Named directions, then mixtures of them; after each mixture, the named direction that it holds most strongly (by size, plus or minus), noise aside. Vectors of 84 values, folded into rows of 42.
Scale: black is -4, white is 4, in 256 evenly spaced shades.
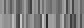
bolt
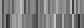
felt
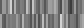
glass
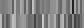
felt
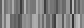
felt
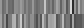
felt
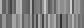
glass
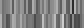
felt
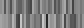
bolt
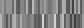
bolt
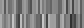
bolt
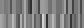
bolt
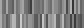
bolt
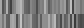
felt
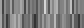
felt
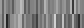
felt
